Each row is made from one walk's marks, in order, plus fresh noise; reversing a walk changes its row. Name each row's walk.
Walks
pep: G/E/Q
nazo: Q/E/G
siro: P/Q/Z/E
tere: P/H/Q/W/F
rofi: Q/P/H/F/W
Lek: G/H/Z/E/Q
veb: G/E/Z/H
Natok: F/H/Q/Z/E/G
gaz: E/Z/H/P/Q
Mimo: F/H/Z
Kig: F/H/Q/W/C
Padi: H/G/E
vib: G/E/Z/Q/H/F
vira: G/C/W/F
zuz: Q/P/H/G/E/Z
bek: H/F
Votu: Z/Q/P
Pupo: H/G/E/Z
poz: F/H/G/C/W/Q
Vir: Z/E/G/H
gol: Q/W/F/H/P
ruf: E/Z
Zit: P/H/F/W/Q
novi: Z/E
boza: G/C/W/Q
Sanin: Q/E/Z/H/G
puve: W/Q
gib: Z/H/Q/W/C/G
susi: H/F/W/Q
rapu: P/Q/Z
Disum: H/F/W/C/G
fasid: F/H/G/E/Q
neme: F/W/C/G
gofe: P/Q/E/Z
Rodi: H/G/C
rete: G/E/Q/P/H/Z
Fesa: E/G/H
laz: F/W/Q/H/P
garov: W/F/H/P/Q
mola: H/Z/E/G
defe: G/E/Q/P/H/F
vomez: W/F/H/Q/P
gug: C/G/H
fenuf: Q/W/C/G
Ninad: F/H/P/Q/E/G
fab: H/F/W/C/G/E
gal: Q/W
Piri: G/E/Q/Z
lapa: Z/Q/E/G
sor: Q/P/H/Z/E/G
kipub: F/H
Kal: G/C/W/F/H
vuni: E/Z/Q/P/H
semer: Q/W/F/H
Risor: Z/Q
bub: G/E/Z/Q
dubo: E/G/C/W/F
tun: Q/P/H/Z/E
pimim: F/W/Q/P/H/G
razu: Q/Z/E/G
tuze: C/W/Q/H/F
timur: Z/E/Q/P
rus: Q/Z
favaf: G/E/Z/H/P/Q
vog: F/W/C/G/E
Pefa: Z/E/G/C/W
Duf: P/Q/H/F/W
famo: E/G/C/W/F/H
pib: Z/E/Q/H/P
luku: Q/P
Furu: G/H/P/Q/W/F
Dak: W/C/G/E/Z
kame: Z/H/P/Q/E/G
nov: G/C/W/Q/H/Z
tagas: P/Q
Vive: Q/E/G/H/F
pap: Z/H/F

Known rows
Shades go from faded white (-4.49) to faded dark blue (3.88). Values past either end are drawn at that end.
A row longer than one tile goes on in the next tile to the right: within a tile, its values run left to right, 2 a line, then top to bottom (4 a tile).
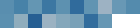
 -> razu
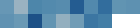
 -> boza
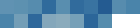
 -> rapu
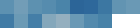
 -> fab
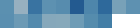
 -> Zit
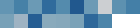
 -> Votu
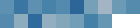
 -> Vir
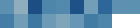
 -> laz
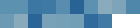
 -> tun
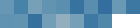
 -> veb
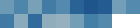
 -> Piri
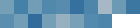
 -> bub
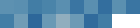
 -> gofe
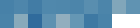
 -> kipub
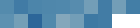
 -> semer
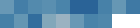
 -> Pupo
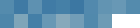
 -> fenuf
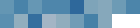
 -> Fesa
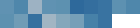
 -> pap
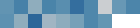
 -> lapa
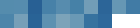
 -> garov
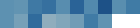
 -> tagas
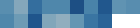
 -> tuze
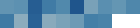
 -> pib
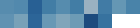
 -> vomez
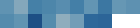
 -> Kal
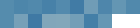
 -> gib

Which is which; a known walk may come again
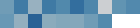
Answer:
Risor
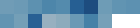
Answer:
Rodi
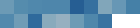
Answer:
vib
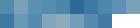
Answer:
Disum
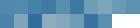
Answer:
Natok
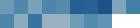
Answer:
pep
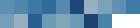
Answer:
luku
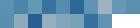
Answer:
razu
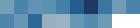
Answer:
Padi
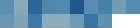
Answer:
pimim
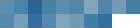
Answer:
gol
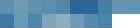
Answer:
fab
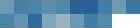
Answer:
Pupo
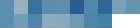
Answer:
Zit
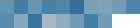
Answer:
Fesa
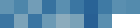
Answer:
rus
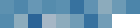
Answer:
nazo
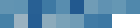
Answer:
pib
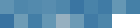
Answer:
Dak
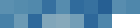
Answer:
rapu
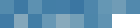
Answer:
fenuf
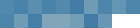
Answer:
gib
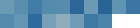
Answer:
favaf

